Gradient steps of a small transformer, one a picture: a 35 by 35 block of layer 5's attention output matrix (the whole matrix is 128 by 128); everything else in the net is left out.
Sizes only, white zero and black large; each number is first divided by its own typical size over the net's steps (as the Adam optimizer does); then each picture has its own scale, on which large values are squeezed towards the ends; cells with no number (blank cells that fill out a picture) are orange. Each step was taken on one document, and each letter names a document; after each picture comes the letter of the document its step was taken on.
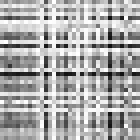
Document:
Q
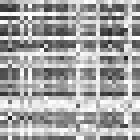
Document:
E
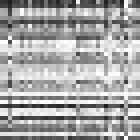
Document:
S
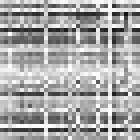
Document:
E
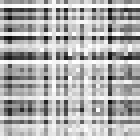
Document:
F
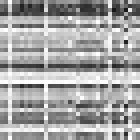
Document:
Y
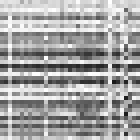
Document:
Y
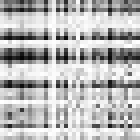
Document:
F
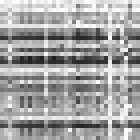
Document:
S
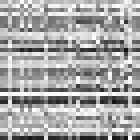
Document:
E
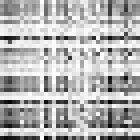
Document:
F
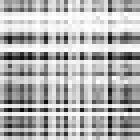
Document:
F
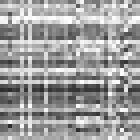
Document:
S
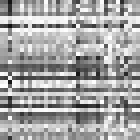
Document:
S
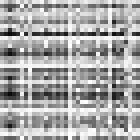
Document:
E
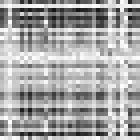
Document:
Y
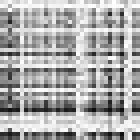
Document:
Q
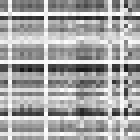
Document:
Y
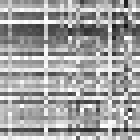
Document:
E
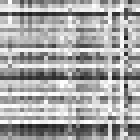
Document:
Y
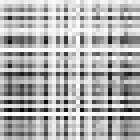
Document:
F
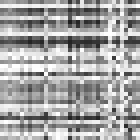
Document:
E
